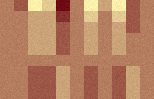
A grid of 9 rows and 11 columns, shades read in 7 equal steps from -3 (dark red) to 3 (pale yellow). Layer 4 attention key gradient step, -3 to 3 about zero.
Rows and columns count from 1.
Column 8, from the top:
1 0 0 0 0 0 0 0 0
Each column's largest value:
0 0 3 2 1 0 3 1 3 1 0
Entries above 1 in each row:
4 2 0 0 0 0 0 0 0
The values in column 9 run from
-1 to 3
